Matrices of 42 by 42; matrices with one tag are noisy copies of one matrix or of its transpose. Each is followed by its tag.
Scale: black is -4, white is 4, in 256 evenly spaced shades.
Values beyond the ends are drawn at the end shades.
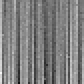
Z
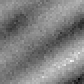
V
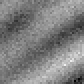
V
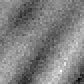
V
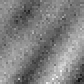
V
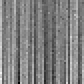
Z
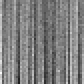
Z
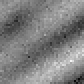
V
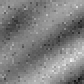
V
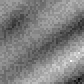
V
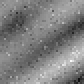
V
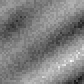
V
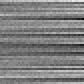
Z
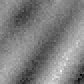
V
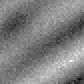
V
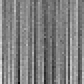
Z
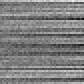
Z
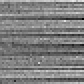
Z
